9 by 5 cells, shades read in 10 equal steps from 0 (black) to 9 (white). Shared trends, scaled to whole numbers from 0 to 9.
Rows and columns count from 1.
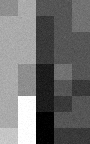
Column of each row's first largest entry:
2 1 1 1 1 1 2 2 2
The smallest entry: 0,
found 2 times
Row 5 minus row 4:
0 -1 -1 1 0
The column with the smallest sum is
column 3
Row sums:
21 21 20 20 19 17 21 21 20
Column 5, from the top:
4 4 3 3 3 2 3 3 2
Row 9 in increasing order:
0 2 2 7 9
